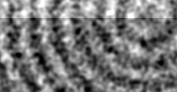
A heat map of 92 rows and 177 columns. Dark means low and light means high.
Rings spread out from the top right. The histogram is bell-shaped. A horizontal seam about 20% of the way down splits the table, and the top part is higher. Neither half mirrors the other. No lone cell stands out from its neighbours.
